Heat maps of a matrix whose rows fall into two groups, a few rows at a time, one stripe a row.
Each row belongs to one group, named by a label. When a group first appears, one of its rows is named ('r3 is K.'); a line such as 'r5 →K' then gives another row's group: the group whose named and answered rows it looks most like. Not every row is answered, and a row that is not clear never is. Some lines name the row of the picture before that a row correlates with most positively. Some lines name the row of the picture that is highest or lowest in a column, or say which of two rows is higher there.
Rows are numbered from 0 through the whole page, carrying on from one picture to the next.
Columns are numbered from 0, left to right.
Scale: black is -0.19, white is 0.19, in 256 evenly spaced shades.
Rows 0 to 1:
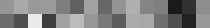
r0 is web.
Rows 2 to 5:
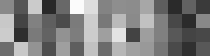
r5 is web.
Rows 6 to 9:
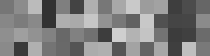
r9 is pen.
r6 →web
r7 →web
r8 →web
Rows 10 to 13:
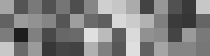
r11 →web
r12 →pen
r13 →pen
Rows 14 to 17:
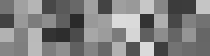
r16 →pen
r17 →web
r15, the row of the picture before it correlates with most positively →10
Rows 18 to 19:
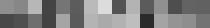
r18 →pen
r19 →pen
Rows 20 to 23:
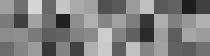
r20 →web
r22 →pen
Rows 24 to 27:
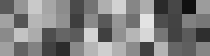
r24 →web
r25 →web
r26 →web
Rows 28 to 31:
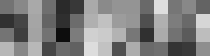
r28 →pen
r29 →pen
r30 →pen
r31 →pen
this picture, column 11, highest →28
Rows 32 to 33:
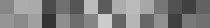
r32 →web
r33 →pen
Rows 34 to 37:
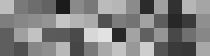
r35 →web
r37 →web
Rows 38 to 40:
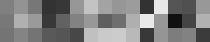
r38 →pen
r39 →web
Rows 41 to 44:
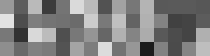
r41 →web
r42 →web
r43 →web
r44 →pen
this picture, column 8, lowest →44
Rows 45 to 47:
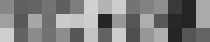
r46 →web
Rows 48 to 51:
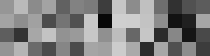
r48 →web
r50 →web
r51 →pen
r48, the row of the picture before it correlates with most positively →47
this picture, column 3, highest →50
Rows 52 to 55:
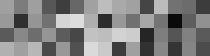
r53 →web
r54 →pen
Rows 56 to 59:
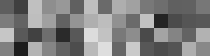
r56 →web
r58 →pen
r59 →pen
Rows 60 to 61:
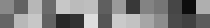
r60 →web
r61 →web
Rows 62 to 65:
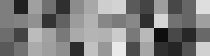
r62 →pen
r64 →web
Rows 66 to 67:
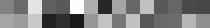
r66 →web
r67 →pen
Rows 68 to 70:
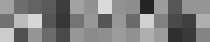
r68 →pen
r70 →web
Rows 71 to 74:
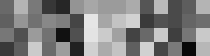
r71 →pen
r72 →pen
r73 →pen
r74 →web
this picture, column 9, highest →72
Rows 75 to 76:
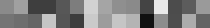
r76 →pen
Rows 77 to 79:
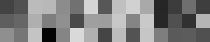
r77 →web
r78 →web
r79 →web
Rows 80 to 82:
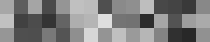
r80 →web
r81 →pen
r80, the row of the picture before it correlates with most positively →79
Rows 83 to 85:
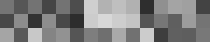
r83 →pen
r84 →pen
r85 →web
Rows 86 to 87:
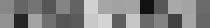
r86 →pen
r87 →pen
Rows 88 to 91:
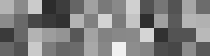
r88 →pen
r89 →pen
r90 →web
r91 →web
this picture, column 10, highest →90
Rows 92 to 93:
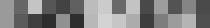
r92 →pen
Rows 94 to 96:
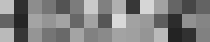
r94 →web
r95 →web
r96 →web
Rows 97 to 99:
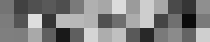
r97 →web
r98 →web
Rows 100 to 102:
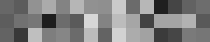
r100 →web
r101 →pen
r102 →web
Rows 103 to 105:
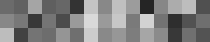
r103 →pen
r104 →web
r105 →web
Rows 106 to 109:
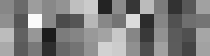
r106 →web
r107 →pen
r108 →pen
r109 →pen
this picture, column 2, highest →107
